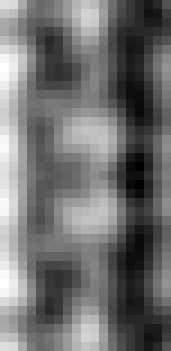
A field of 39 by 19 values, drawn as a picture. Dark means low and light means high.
Values rise toward the left. Stripes running up and down repeat 2 times from left to right. It is mirror symmetric from top to bottom.
